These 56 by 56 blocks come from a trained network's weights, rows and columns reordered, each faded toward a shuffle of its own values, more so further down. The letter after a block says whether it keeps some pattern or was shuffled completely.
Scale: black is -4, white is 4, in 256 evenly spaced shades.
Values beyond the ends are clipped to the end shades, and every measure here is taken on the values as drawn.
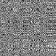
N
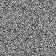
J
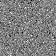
J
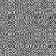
N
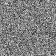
J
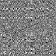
N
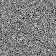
J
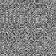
N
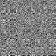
N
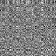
N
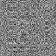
N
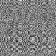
N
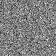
J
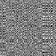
N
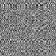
N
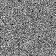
J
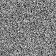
J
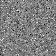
J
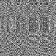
N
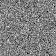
J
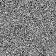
J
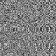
N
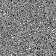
J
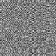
N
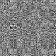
N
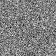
J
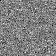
J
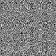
N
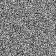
J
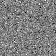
J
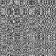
N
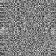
N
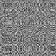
N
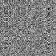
N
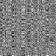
N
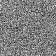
J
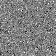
J
